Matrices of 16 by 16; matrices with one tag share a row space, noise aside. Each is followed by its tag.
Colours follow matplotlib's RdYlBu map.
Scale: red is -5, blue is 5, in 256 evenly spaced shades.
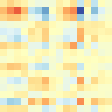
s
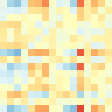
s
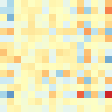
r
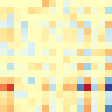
r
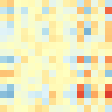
r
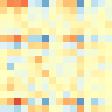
s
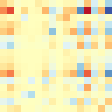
r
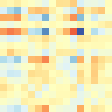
s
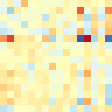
r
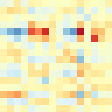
s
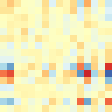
r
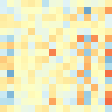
r
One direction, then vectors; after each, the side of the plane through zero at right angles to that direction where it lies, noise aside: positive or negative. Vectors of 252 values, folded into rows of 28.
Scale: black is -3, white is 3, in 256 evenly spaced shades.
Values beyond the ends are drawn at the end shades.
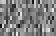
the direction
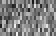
positive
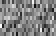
negative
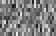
positive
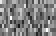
positive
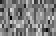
negative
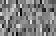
negative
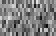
negative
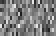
negative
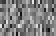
negative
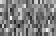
positive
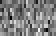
negative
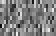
positive
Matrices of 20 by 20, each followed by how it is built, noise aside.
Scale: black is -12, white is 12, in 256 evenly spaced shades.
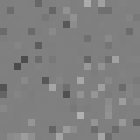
sparse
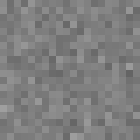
noise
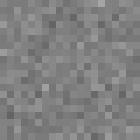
noise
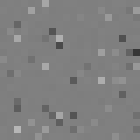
sparse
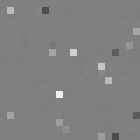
sparse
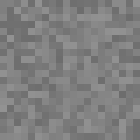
noise
